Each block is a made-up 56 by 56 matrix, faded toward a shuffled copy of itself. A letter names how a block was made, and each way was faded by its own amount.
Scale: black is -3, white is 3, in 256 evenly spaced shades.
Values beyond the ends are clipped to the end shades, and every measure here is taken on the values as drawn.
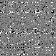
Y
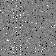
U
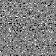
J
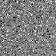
J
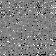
Y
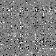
Y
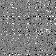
Y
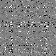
Y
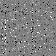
U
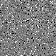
J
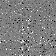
U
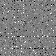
U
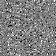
J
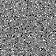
J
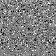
J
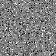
J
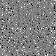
U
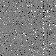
U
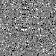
J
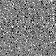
J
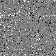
U
